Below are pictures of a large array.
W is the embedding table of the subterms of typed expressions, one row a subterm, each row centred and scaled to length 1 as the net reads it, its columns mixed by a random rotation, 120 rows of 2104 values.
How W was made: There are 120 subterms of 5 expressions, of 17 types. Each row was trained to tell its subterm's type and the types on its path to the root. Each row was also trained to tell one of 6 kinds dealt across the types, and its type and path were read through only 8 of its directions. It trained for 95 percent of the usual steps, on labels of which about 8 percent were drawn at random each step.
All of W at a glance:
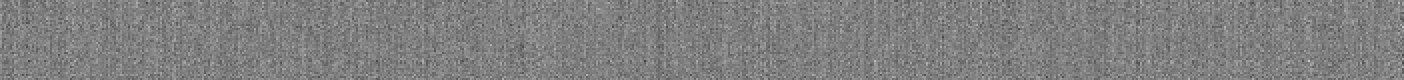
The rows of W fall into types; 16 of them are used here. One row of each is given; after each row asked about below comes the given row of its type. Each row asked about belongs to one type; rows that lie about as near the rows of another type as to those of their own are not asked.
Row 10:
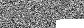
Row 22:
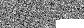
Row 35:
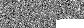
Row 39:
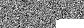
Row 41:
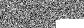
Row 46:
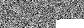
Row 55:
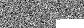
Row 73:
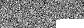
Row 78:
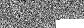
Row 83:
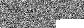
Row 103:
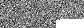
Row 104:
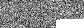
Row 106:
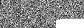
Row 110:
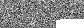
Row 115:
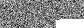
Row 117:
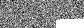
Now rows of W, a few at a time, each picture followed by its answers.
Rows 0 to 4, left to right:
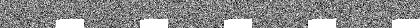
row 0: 22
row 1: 103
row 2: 35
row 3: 35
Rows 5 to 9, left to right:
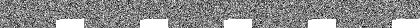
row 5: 73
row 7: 115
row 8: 35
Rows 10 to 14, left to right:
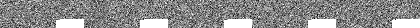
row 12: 46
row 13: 46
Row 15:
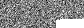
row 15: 103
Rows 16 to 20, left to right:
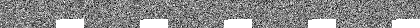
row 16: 73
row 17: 39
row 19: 35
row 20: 78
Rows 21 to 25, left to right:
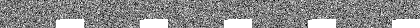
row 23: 73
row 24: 35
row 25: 10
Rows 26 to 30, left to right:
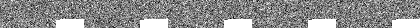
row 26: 115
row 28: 10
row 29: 10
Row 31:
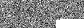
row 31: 106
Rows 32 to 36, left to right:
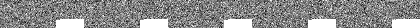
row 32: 104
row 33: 35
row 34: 115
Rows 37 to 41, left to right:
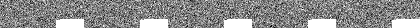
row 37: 39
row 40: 39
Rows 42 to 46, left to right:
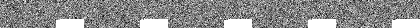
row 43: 106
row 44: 110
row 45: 106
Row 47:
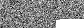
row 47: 110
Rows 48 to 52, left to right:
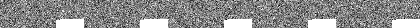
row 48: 103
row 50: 73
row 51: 46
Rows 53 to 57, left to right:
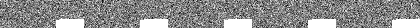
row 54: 22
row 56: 110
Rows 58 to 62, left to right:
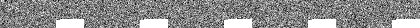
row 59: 22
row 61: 10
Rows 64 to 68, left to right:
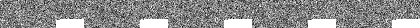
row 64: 73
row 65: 106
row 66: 106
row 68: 103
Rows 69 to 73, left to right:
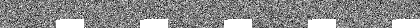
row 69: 103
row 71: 10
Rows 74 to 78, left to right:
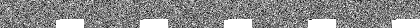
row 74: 110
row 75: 39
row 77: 10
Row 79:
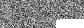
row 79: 106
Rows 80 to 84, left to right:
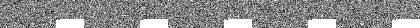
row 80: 104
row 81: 46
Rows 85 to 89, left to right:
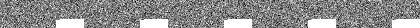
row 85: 78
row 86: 10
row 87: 115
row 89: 39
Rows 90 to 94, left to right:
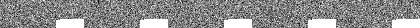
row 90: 110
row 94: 103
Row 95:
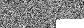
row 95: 103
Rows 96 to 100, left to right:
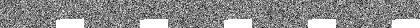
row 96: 103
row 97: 46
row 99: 106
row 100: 39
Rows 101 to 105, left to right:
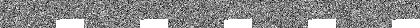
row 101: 10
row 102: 73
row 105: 73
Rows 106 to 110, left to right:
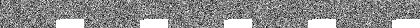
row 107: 22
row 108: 73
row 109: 22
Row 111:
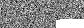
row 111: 110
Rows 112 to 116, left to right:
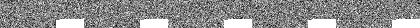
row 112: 35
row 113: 35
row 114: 115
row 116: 78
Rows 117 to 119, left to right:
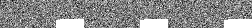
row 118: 115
